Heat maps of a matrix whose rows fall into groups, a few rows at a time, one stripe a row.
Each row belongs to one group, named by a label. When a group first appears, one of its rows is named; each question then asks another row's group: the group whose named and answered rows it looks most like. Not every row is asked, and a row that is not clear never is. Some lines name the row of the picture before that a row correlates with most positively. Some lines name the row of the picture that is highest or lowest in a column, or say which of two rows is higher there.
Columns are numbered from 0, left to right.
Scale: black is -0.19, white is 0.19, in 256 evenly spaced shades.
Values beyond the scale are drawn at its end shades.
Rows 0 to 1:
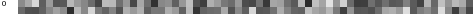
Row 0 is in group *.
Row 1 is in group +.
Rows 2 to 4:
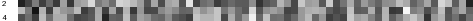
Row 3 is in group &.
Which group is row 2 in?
+
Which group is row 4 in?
&
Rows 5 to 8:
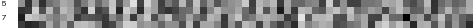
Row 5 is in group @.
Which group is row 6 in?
@
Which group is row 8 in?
+
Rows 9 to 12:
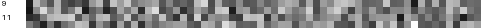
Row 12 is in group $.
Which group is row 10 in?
*
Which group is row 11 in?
+
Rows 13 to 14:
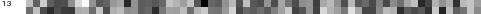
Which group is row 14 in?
$
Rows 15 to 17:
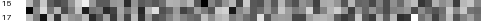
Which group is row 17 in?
&
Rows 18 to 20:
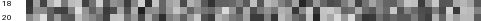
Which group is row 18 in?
@
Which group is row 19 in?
$
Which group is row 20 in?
*
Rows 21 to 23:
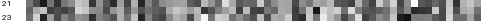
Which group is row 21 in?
$
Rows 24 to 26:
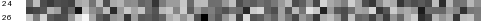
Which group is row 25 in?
+
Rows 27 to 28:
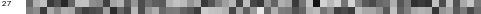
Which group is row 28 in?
&
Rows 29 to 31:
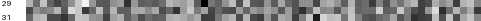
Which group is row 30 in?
@
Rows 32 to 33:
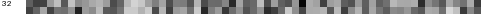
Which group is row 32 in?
+
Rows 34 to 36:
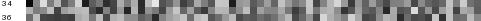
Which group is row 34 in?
*
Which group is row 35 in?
&
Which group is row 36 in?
$
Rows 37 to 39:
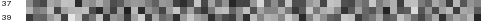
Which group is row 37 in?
+
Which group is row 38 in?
&
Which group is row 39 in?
@
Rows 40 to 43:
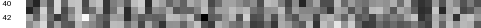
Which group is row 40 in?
@
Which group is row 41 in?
@
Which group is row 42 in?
$
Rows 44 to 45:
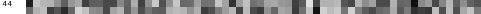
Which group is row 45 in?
$
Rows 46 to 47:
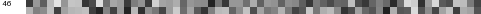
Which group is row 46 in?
@
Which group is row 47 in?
&
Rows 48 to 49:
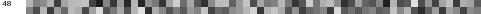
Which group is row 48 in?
&
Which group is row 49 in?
@
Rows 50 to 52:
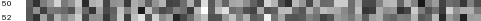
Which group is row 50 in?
@
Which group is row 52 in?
@
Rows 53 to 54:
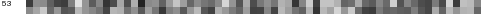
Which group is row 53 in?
$
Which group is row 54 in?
*
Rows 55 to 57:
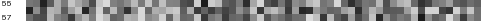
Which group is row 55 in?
+
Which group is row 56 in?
@
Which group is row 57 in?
+
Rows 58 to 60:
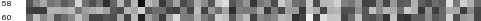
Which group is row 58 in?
*
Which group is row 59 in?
+
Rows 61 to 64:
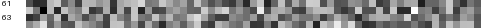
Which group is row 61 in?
+
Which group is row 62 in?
&
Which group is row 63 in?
@
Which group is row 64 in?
*
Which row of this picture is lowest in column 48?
64
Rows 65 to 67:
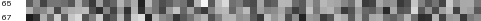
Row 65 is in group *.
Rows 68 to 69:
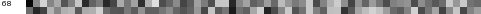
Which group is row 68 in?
*
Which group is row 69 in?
+
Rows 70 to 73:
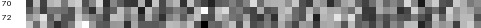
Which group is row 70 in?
@
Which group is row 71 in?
*
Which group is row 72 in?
*
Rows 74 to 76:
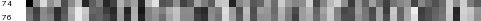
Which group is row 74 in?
*
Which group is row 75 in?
$
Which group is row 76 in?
$
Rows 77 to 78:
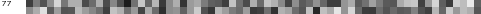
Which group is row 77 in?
@
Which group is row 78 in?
*
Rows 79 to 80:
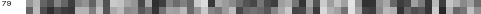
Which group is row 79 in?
*
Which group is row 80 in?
$
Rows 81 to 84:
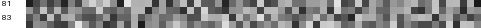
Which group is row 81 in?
+
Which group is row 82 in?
@
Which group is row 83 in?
&
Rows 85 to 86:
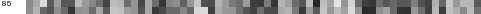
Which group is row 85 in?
*
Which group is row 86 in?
*
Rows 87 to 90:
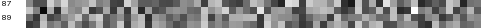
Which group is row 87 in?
+
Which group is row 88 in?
&
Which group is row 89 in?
@
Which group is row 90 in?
@
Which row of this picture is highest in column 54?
89
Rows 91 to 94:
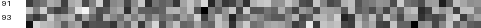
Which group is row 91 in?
@
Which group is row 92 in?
$
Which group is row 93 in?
+
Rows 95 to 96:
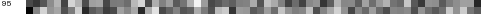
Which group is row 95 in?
@
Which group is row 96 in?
*
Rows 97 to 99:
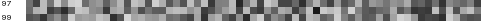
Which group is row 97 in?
@
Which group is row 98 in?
$
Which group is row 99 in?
+
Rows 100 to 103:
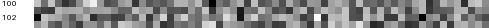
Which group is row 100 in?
$
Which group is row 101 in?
+
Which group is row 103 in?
*
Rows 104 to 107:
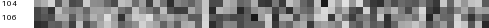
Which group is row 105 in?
+
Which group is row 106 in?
+
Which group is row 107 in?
+
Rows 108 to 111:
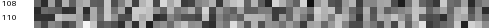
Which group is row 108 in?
@
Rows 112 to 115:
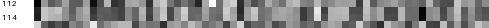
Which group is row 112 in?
*
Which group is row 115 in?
$
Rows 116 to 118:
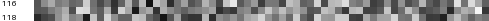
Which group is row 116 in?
*
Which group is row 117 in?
@
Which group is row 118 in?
+
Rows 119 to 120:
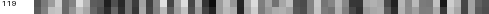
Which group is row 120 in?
&
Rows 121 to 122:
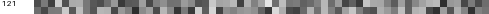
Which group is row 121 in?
&
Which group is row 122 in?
@
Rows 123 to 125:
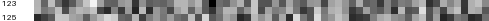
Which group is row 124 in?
&
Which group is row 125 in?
+
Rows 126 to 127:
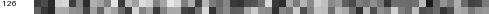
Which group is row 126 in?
+
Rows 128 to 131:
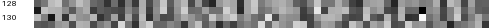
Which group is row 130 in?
&
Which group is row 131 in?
@
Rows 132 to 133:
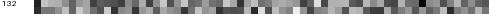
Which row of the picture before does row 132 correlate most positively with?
129
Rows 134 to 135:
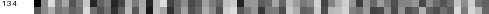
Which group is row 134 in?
*
